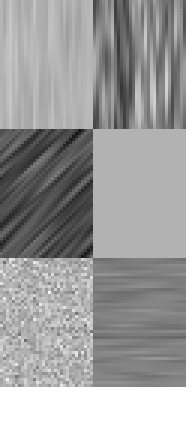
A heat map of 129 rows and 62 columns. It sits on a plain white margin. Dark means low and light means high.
It is made of 3 by 2 panels. Panel 1,1: high, streaked downward, faint in contrast. Panel 1,2: middling, streaked downward, strong in contrast. Panel 2,1: low, slanting up to the right. Panel 2,2: high, flat. Panel 3,1: high, fine-grained. Panel 3,2: middling, streaked across, faint in contrast.
